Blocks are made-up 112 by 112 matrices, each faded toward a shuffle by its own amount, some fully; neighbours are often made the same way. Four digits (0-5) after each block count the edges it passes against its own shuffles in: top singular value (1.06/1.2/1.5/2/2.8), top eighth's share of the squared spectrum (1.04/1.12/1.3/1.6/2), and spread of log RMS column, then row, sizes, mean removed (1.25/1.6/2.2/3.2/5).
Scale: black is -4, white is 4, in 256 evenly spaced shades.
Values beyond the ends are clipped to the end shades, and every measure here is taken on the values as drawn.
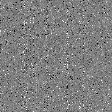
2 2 2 0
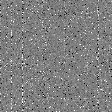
2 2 2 0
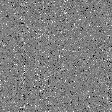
1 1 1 0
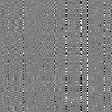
5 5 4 2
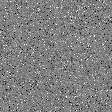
0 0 0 0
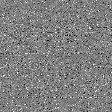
1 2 0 2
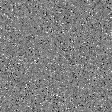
0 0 0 0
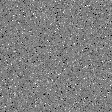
0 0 0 0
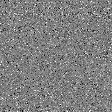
1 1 0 2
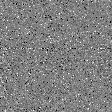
1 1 0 1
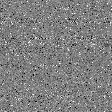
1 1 0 2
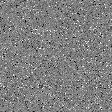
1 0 0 1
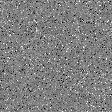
0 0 0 1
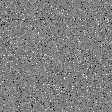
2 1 0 1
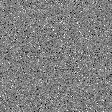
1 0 0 1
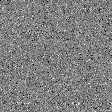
0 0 0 1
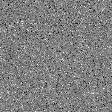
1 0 0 1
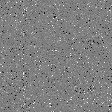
2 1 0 0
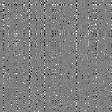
5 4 3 2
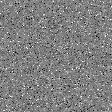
3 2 0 0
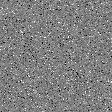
1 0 0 0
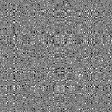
5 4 3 3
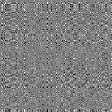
5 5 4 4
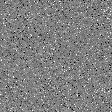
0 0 0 0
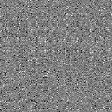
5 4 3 2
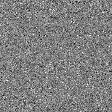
1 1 0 2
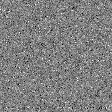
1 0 0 1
